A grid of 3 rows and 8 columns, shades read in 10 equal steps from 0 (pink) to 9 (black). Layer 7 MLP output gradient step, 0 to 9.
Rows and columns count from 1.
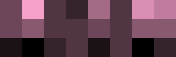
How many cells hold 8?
2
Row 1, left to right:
5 0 6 7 3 6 1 2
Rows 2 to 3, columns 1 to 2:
5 4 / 8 9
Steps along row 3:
up down down up down up down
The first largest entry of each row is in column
4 3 2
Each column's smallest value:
5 0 6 6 3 6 1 2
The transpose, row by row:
5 5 8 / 0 4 9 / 6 6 7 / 7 6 6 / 3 5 8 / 6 6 6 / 1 4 9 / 2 4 7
